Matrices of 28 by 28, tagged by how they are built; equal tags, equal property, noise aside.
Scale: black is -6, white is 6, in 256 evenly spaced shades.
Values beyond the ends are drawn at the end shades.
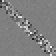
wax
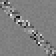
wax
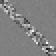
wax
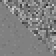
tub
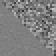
tub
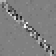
wax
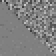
tub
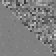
tub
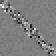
wax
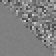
tub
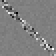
wax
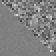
tub
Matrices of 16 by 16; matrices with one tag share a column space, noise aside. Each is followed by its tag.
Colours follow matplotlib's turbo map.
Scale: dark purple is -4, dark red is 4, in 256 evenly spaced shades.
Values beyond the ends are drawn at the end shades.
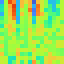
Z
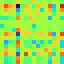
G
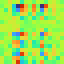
G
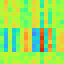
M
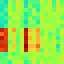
M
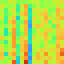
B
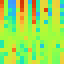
Z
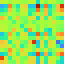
G
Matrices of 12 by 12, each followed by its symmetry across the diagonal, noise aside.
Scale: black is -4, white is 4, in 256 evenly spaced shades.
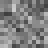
antisymmetric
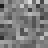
neither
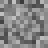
symmetric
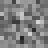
antisymmetric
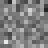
neither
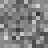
symmetric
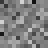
symmetric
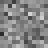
neither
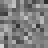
antisymmetric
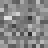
neither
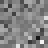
symmetric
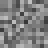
antisymmetric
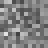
neither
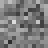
neither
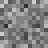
symmetric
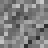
symmetric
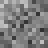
symmetric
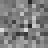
antisymmetric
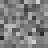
antisymmetric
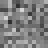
antisymmetric
